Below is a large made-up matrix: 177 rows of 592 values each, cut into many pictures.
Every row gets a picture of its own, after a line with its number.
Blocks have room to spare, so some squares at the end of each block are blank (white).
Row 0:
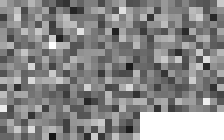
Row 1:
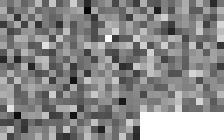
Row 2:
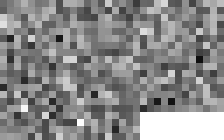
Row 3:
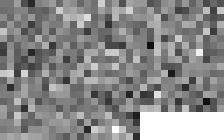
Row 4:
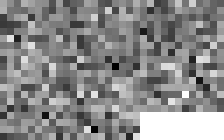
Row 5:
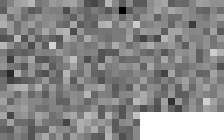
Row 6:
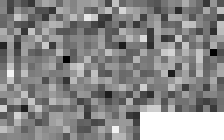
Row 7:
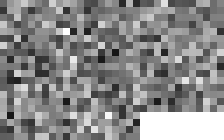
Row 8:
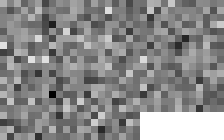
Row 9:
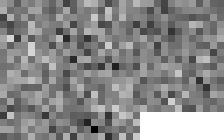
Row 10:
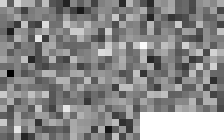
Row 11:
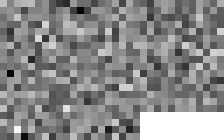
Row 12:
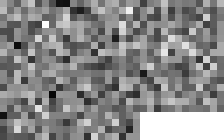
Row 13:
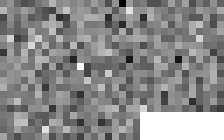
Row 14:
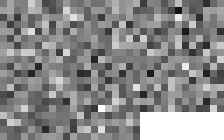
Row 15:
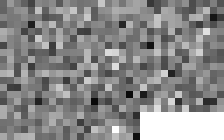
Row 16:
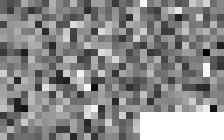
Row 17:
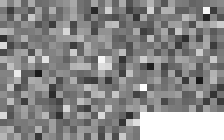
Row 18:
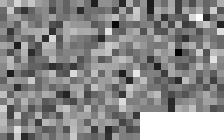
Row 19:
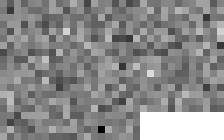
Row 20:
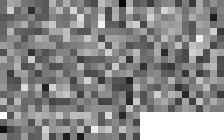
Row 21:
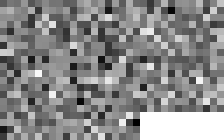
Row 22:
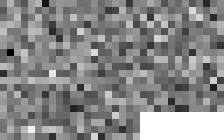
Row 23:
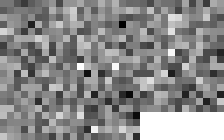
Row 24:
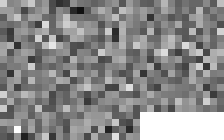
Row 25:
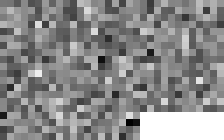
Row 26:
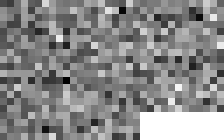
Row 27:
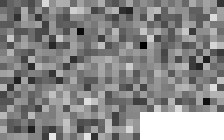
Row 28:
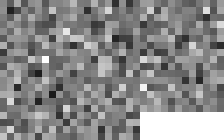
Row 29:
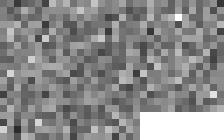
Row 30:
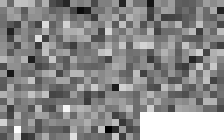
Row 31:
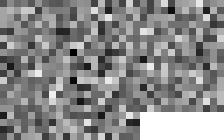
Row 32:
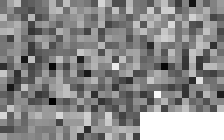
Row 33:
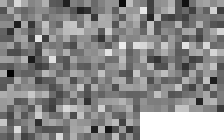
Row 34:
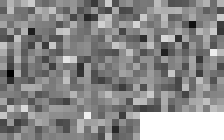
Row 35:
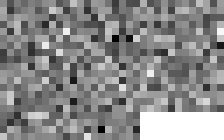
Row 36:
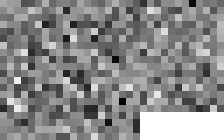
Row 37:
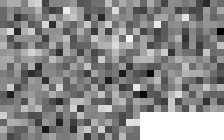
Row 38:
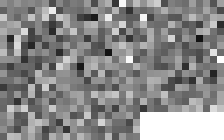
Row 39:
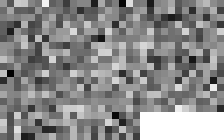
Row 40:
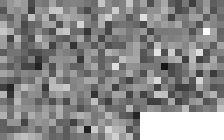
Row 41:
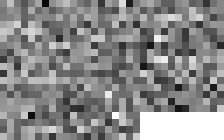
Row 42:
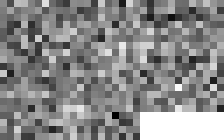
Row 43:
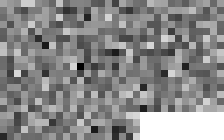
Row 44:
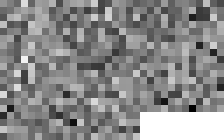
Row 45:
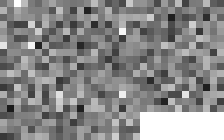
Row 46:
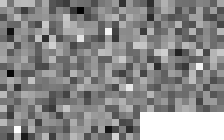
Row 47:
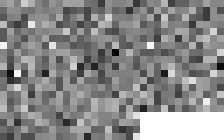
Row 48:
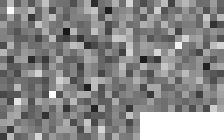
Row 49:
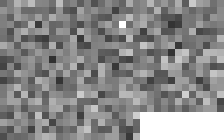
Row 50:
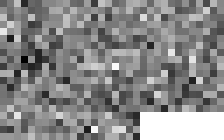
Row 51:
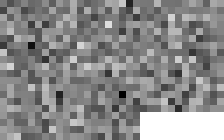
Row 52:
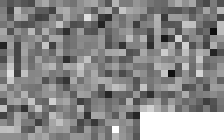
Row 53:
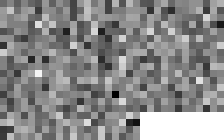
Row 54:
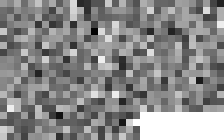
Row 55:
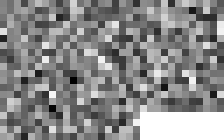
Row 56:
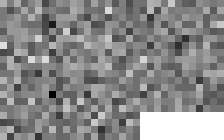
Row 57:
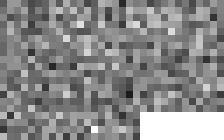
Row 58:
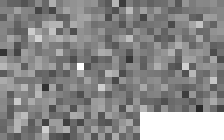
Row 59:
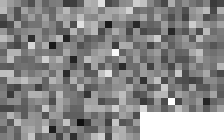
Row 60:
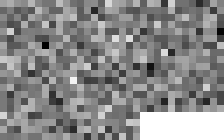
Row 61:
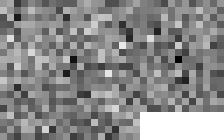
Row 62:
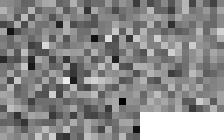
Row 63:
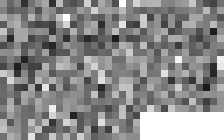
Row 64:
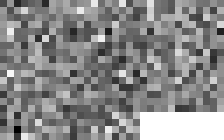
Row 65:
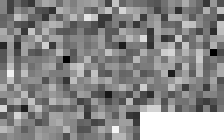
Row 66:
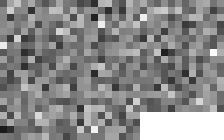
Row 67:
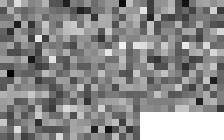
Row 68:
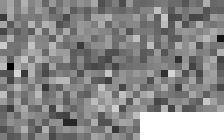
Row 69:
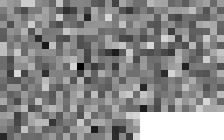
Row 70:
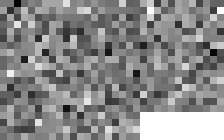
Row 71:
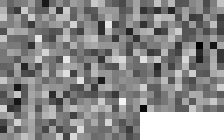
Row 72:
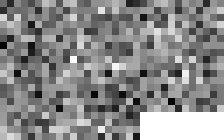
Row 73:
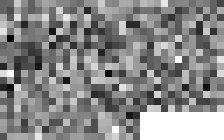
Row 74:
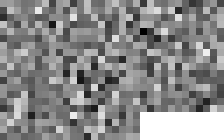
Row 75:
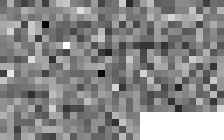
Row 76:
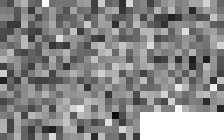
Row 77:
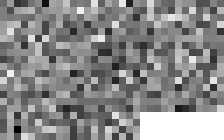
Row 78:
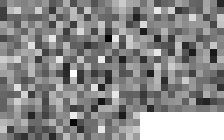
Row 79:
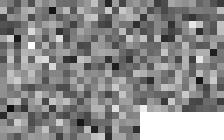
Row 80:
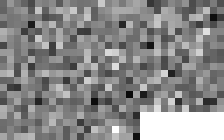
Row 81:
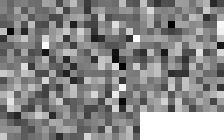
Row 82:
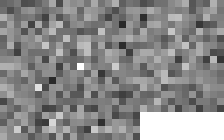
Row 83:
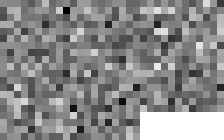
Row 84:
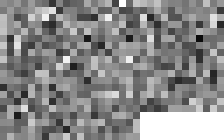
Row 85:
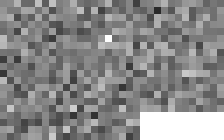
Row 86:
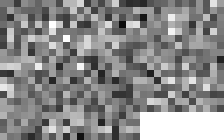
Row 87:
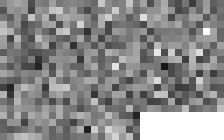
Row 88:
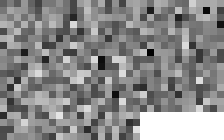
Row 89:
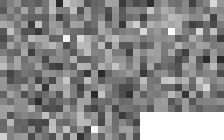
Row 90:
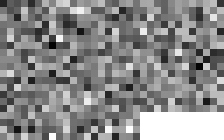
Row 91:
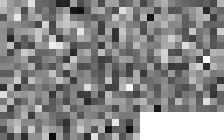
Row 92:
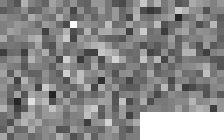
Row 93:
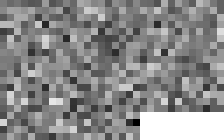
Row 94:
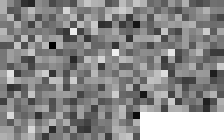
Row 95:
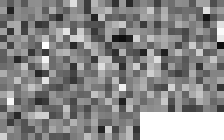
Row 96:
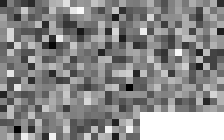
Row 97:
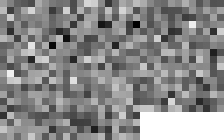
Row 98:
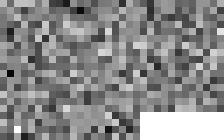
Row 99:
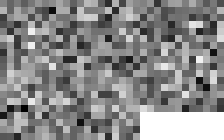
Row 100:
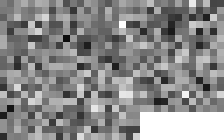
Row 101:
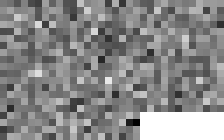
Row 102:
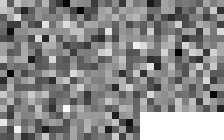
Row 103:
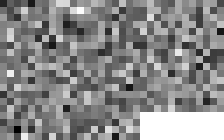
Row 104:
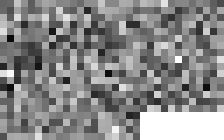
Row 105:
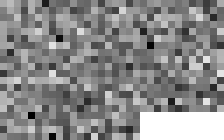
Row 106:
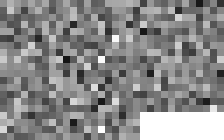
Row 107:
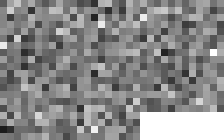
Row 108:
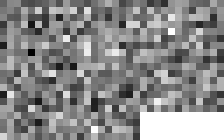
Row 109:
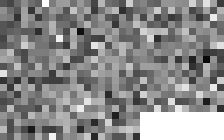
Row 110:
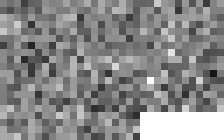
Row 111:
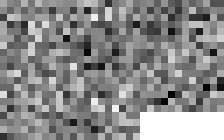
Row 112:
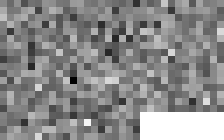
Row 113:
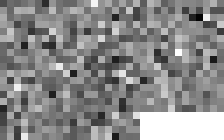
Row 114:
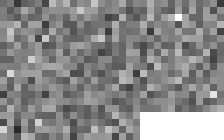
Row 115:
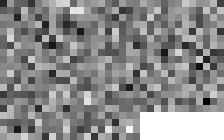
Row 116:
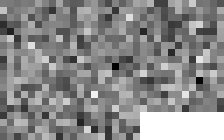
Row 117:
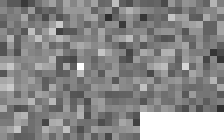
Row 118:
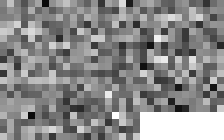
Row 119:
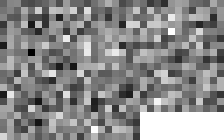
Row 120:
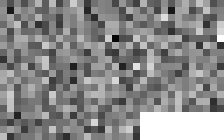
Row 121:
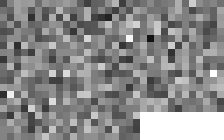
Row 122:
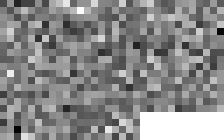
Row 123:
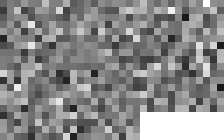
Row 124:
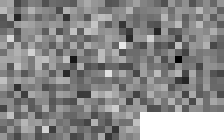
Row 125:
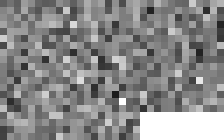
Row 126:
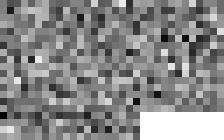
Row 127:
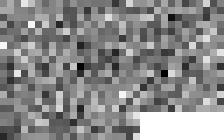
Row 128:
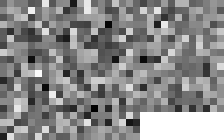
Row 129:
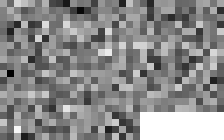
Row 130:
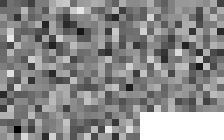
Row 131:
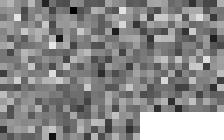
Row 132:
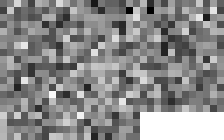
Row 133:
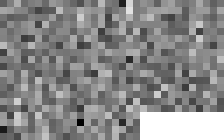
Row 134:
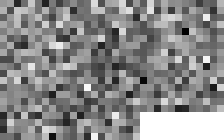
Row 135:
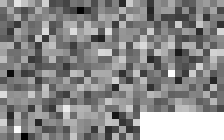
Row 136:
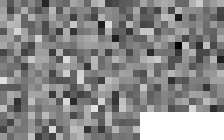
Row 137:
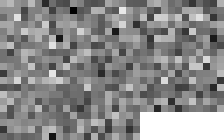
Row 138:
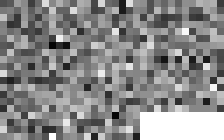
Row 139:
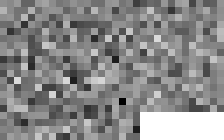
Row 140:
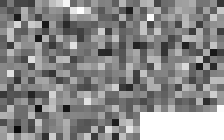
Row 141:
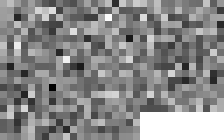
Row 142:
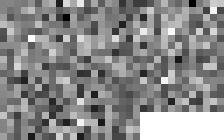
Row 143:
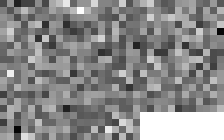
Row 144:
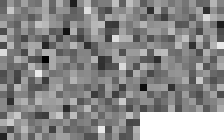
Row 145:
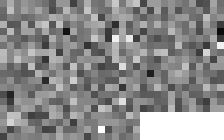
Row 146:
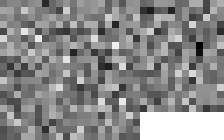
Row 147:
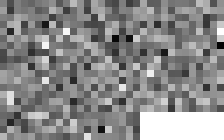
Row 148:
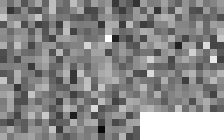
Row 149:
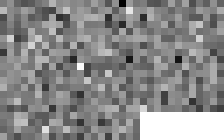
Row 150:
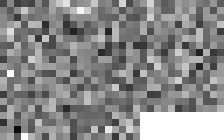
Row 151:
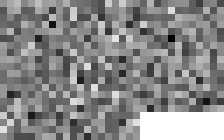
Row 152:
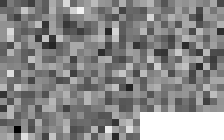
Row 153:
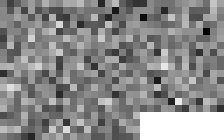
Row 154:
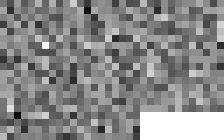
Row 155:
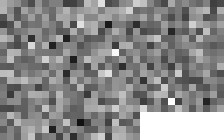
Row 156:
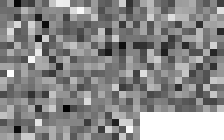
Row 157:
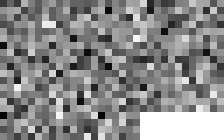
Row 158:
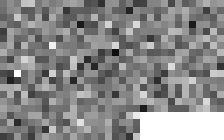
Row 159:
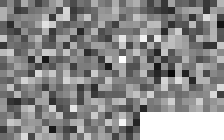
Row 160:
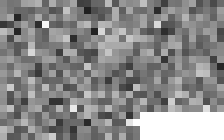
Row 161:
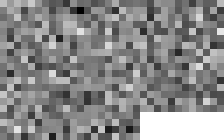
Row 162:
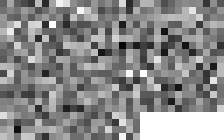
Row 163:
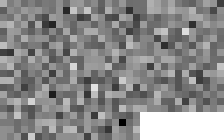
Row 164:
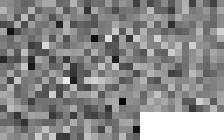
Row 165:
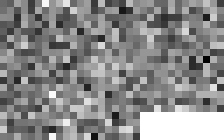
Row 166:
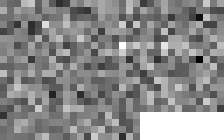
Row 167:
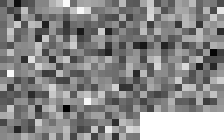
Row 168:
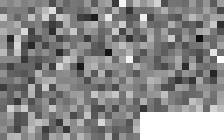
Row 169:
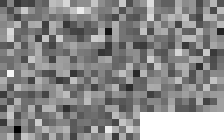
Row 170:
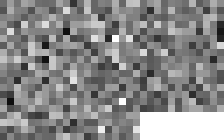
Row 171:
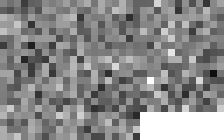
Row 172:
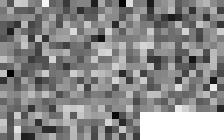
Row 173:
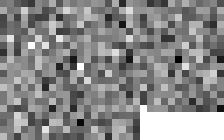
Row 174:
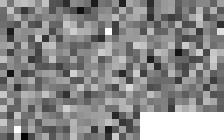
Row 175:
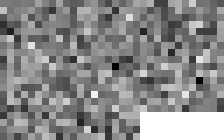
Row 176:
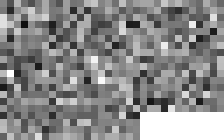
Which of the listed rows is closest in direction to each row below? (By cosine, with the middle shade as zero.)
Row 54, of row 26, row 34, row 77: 77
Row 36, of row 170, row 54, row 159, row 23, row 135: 54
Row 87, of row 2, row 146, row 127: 2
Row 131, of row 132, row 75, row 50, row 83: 75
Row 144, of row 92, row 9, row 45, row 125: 125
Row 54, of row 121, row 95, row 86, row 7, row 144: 95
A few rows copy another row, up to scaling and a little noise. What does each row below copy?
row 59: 155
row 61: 124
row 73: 104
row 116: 175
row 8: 56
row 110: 171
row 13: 149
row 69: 43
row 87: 40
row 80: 15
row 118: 41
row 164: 62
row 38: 168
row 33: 67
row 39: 172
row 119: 108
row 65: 6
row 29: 114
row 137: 131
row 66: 107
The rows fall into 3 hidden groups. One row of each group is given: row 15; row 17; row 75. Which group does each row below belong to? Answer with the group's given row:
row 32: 15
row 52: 15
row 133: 15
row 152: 75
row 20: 15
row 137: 75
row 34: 15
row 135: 75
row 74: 17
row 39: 75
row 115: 75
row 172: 75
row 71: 17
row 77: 75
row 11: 75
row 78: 17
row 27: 75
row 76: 75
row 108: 15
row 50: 15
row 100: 15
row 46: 75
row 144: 17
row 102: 75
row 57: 15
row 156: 75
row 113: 75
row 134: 75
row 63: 15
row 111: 15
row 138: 75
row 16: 17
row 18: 75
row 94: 15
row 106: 17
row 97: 15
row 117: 15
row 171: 15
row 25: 17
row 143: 75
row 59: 15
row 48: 17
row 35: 17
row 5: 15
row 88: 17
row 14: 17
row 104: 15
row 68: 15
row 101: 17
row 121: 15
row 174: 75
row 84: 15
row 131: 75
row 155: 15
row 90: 75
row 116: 15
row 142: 15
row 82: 15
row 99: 15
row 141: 15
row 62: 17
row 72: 15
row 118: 75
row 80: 15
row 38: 15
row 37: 17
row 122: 75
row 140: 75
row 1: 17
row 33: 75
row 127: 15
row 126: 15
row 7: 15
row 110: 15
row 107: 15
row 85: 17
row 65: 15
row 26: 75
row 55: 17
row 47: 15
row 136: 17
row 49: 15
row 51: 15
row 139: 17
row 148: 17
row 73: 15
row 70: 75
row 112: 17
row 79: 15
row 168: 15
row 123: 17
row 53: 17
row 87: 15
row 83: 17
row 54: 17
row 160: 17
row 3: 15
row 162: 75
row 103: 75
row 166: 75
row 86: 15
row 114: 75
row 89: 15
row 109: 75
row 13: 15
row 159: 17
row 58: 15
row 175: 15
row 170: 17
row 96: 75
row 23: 15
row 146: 17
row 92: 17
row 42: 75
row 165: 75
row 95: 17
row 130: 75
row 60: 17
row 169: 75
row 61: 15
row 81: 17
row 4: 15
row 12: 75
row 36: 17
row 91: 75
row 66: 15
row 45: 15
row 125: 17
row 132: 75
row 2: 15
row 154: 17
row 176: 15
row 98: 75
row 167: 75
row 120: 17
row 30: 75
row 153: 15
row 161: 75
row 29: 75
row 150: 75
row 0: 75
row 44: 15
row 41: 75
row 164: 17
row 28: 17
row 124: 15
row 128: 17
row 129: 75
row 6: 15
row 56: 17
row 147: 17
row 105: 75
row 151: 17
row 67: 75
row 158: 15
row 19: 17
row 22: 75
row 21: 17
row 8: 17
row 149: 15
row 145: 17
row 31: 17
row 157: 17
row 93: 17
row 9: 15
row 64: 75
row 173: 15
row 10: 75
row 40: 15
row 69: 15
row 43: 15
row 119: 15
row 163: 17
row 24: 75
